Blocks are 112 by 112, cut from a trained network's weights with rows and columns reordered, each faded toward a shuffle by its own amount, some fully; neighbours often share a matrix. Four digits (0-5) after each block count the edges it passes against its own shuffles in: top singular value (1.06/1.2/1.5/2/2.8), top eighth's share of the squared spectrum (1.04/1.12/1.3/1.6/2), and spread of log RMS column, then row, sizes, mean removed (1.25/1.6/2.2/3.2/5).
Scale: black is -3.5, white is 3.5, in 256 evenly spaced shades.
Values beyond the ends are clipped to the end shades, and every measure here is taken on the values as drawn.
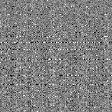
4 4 1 3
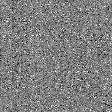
2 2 0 2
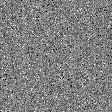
1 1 0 1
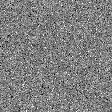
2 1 0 0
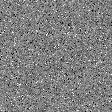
0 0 0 0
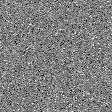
0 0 0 0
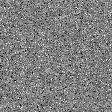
0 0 0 0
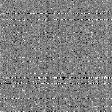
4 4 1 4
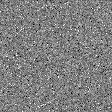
0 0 0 0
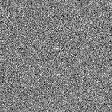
4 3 1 2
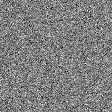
2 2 0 0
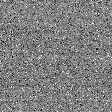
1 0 0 0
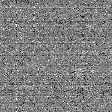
3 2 2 0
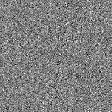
3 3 1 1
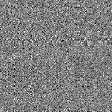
4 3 2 2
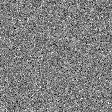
1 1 0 0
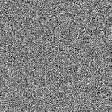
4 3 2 0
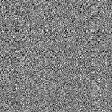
4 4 1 3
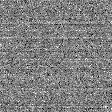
3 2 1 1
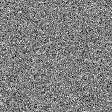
2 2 0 0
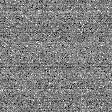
3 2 1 1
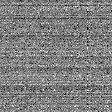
4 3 2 2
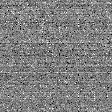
3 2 2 1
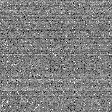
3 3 2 1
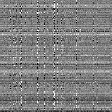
5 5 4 3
